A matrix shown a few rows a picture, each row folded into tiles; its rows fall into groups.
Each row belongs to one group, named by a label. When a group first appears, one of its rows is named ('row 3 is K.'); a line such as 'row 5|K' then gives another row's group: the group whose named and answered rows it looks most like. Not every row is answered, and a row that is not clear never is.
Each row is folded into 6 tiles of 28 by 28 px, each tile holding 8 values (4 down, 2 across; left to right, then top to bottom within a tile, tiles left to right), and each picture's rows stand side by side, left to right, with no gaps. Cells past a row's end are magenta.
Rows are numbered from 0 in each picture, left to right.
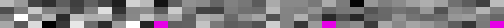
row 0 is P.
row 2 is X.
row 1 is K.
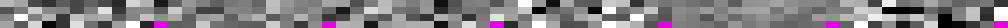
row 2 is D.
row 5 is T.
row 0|P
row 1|K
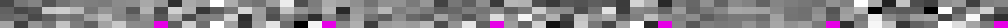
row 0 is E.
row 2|D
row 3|P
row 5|K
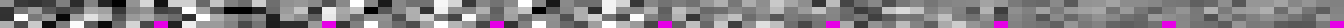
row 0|P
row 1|T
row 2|K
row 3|K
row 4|X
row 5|E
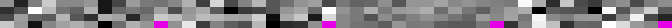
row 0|D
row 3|K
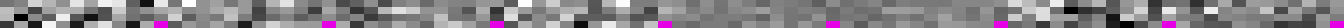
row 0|X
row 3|X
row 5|E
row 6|T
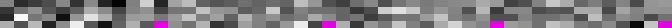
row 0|P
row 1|P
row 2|E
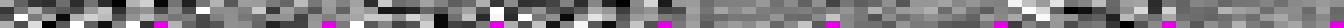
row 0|P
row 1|D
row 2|T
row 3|P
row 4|D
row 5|D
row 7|E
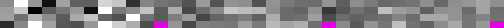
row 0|K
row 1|E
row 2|E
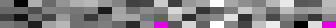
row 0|X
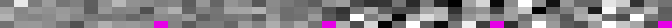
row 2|P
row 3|K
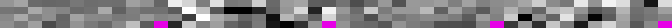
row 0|P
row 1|T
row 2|D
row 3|X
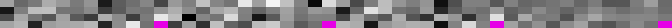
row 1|X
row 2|D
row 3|P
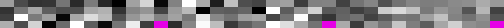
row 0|P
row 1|K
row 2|E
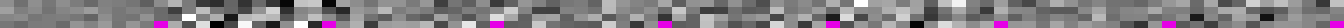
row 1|P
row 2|D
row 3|K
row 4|K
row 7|X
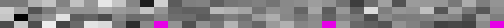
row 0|X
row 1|E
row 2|D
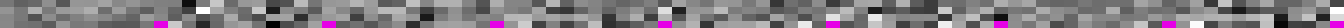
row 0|D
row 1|D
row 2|X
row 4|D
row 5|K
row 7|T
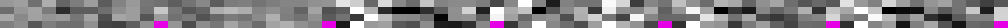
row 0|T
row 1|E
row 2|T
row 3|K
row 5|T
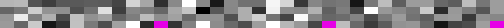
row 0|P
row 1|K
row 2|D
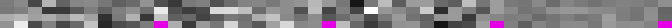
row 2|D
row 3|E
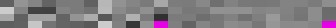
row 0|K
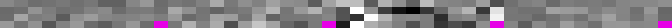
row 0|P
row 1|X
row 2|T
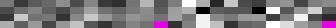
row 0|P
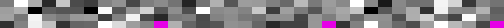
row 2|K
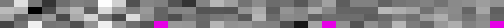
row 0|K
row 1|X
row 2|E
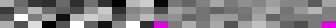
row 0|P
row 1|X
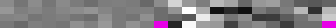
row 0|E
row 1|T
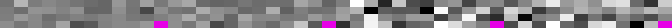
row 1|P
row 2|K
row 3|X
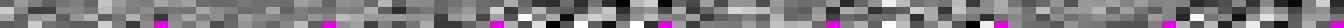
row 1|P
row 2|T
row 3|P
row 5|X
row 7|P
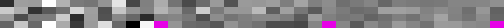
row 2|E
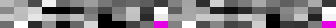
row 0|T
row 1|T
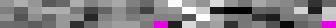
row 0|X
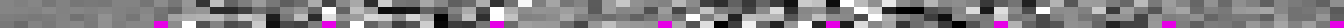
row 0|E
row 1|T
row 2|T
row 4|P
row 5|T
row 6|D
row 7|E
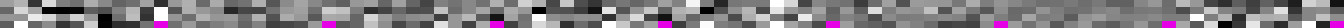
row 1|T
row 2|K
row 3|K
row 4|K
